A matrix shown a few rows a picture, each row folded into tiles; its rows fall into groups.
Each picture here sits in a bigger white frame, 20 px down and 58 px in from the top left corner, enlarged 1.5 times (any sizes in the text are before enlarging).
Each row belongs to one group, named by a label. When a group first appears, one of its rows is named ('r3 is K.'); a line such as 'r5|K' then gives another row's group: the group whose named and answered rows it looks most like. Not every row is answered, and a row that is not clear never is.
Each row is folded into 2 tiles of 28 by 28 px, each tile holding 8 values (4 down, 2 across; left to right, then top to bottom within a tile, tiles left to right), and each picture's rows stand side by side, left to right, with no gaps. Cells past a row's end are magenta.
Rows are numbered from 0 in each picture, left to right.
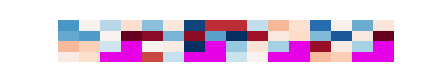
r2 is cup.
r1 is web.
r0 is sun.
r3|sun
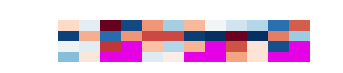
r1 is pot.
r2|web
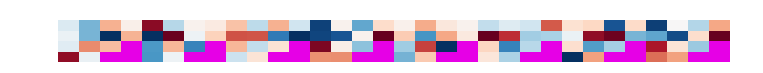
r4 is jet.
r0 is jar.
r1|cup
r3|sun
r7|sun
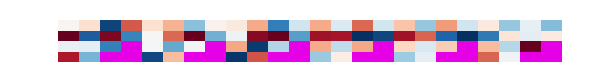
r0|web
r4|pot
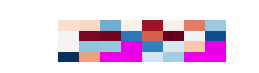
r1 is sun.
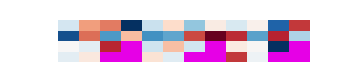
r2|web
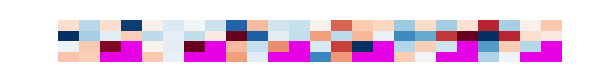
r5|cup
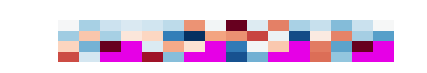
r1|jar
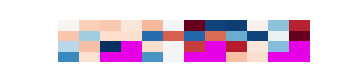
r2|sun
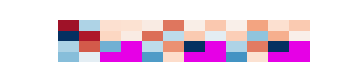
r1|jet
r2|jet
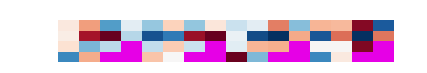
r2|jar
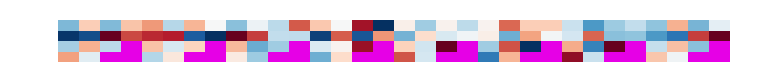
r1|pot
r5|jet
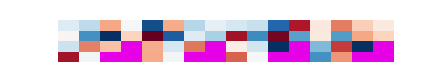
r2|web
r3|jet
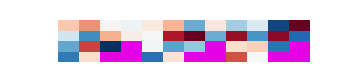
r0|jet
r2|web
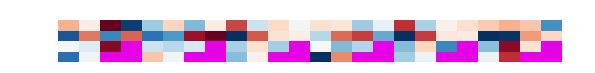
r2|cup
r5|jet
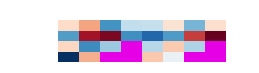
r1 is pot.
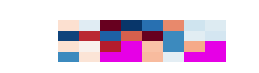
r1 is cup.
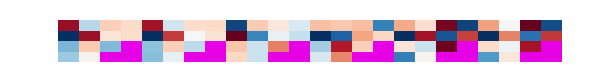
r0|cup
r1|cup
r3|jet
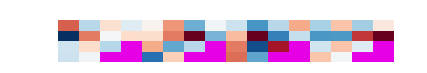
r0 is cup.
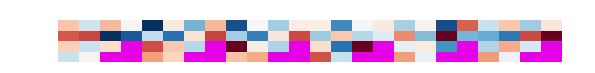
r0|pot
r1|sun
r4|web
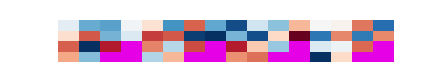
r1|pot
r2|sun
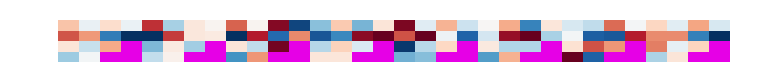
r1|cup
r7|pot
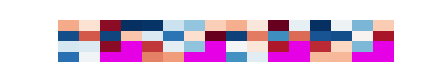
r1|sun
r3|sun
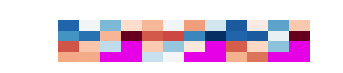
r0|sun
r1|pot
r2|sun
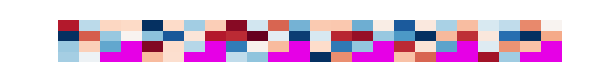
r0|cup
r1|sun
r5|jar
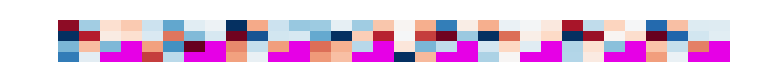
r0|cup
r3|sun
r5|cup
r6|cup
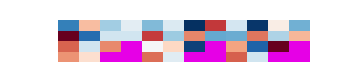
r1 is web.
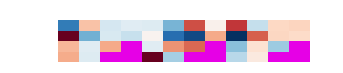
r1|jar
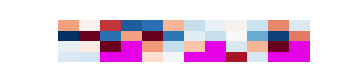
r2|jar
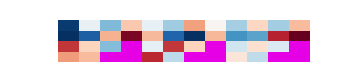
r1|jar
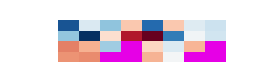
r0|sun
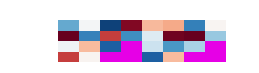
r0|web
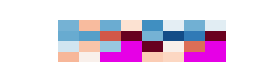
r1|sun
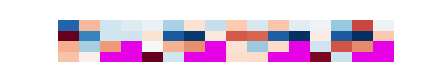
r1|jar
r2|pot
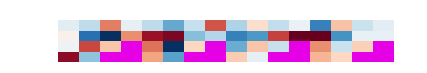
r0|jar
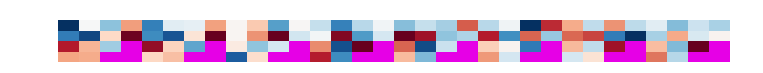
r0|sun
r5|web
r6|pot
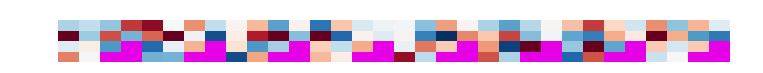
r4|jar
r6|jet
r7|pot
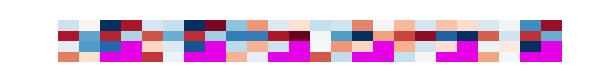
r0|web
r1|web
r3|jar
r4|pot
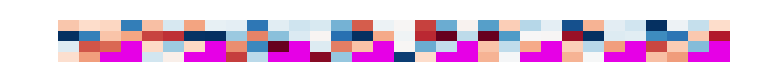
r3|jar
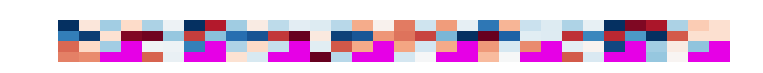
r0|sun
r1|web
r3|jar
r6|web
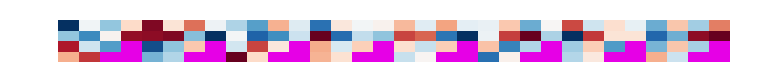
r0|sun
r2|jar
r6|cup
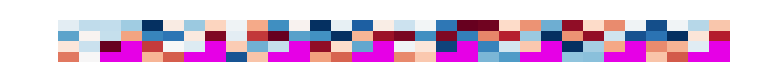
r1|sun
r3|sun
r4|web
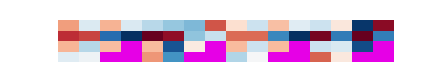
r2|pot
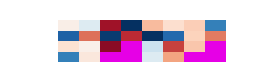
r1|jet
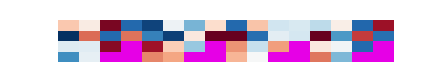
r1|sun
